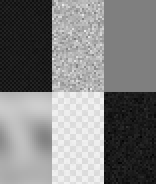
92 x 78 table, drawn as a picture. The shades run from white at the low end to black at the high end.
It is made of 2 by 3 panels. Panel 1,1: very high, checkered, faint in contrast. Panel 1,2: low, fine-grained. Panel 1,3: middling, flat. Panel 2,1: low, smooth. Panel 2,2: very low, checkered, faint in contrast. Panel 2,3: very high, fine-grained, faint in contrast.
